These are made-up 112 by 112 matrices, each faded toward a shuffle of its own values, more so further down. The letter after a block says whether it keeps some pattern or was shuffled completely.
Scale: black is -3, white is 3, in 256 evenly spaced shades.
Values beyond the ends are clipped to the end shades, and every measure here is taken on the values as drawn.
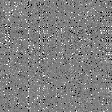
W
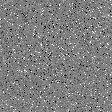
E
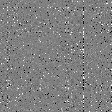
W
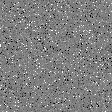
E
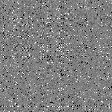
W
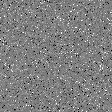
E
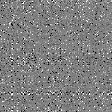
W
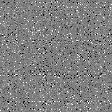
W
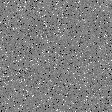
E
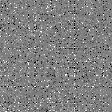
W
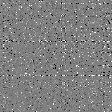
W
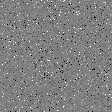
E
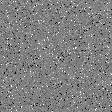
E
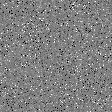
E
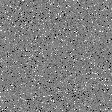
E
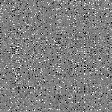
W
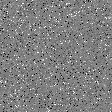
E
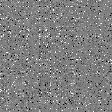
W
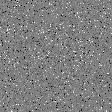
E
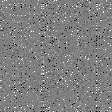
W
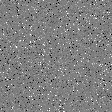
E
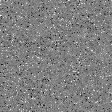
E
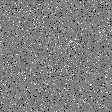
E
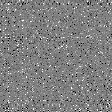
W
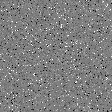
E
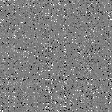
W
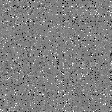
W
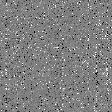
W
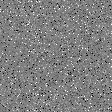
E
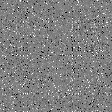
W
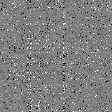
W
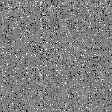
W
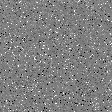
E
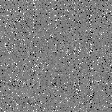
W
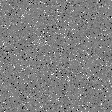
E
